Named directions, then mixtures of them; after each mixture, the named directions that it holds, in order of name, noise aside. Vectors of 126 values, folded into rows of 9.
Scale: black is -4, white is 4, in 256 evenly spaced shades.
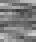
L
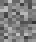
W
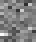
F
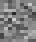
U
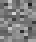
F, U, W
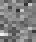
F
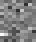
F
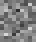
F, U, W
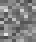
F, U, W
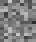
W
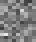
F, W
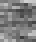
L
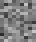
F, W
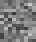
U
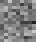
L, W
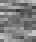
L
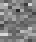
F, L, U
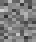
W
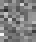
F, U, W
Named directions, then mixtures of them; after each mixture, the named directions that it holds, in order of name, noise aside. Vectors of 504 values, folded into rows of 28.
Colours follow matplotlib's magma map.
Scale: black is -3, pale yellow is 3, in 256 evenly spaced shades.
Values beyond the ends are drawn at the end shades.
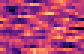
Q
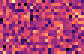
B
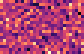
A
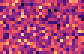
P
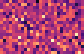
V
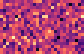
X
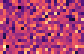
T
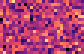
B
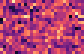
B, Q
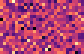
A, B, T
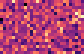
B, V, X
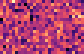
B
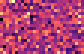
A, B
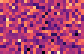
A, T, V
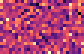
A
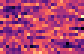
Q, X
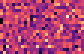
B, T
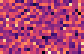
A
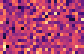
T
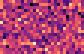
A, P, T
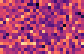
A, P, V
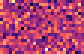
A, B, T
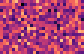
P, V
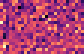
P, T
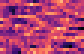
Q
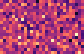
V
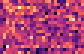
Q, T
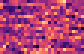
Q, T, X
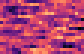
Q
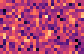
T, X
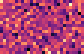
A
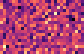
T
